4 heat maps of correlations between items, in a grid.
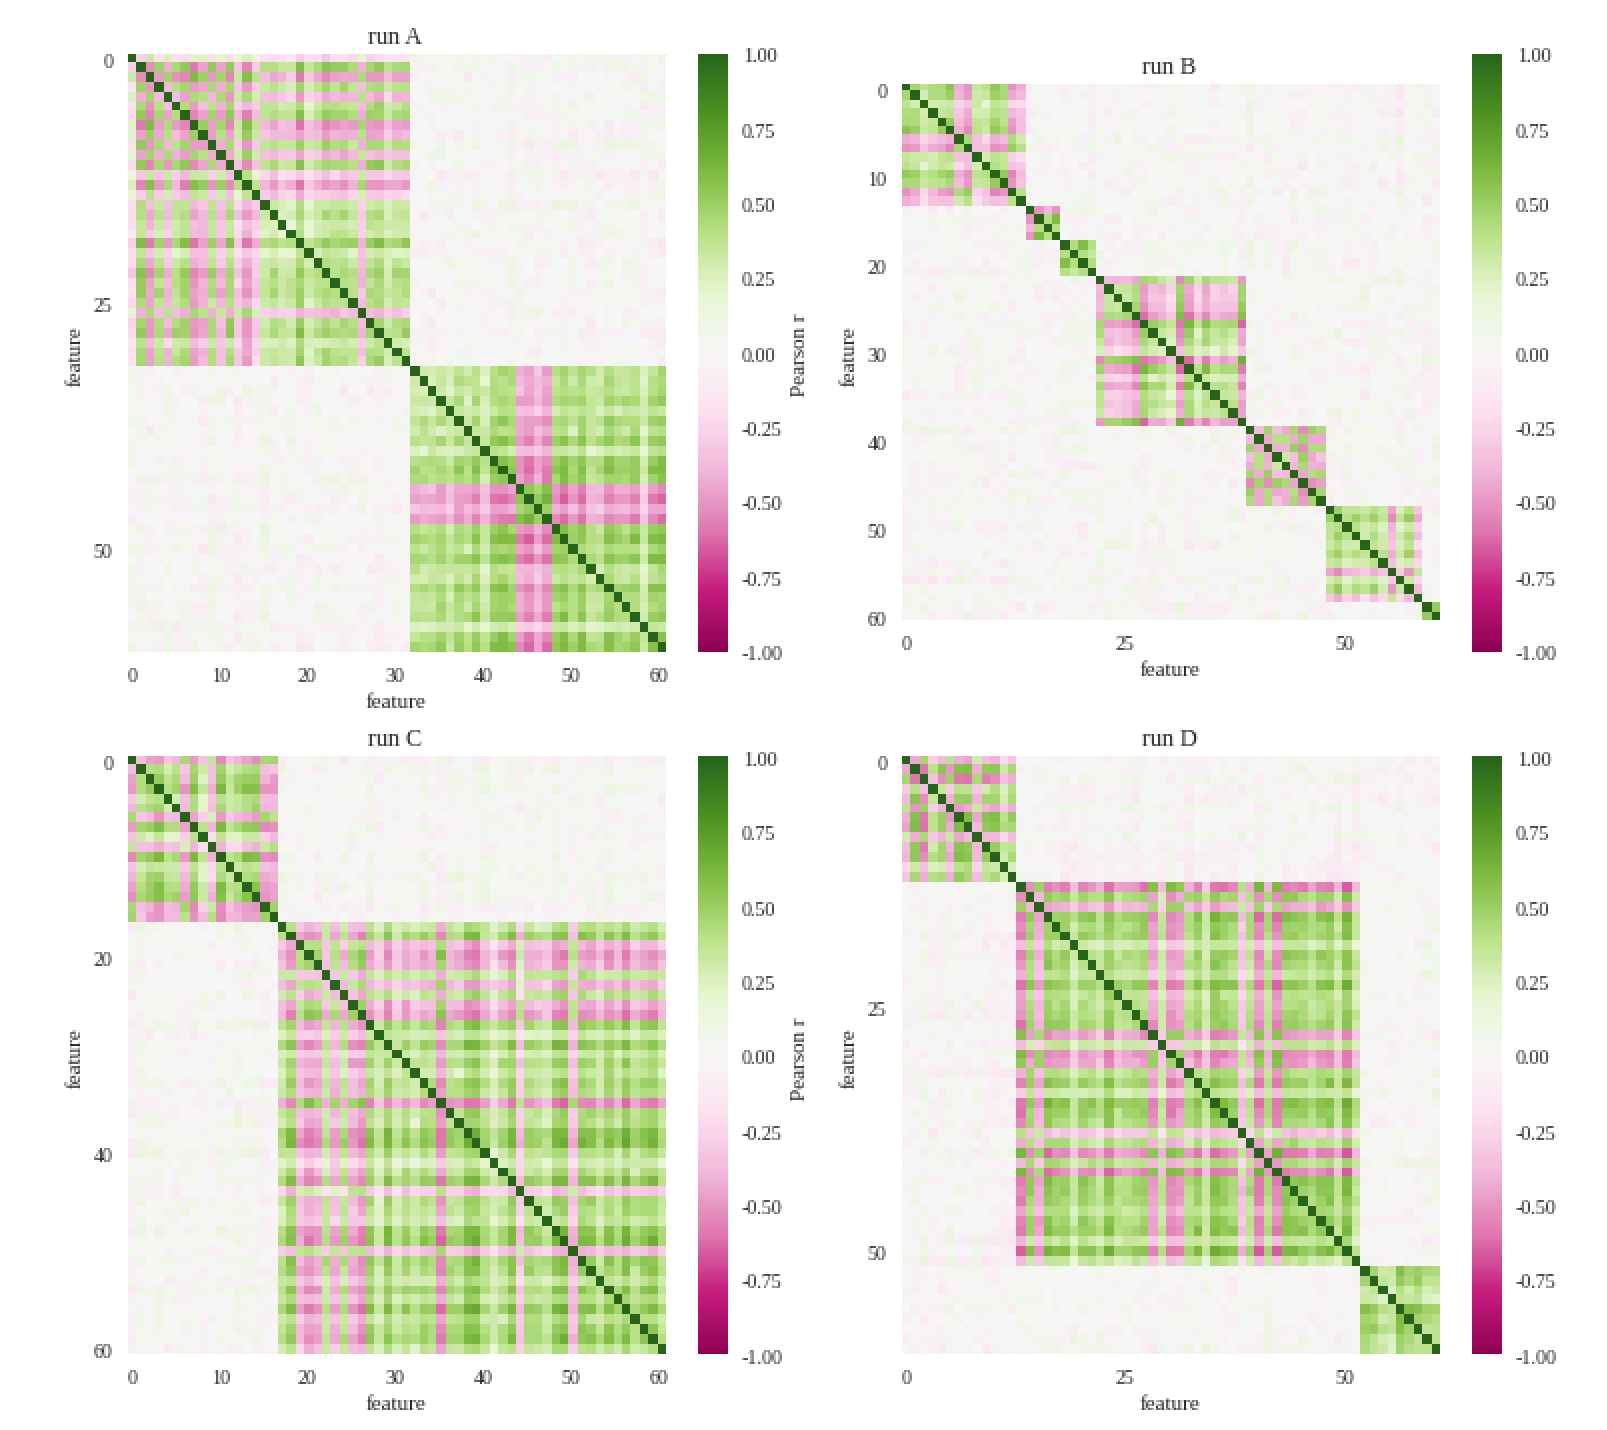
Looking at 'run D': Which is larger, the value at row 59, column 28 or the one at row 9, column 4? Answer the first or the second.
the second
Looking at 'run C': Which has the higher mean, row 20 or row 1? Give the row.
1
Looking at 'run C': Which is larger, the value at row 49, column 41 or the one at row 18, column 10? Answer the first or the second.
the first
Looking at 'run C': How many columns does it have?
61
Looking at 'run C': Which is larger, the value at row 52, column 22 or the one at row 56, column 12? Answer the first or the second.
the first
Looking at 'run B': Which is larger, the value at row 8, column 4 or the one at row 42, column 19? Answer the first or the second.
the first
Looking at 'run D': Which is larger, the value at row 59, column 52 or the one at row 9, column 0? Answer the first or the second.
the first
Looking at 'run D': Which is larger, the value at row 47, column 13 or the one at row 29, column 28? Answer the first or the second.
the second
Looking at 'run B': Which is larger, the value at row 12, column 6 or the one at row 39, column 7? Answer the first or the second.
the first
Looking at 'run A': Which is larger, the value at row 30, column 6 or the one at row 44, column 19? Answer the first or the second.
the first
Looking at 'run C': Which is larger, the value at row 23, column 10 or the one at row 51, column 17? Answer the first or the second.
the second
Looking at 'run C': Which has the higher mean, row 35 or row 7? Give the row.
7
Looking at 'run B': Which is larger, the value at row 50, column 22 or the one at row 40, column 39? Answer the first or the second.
the first
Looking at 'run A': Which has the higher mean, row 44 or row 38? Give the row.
38
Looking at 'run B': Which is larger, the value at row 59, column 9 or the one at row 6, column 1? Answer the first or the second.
the first
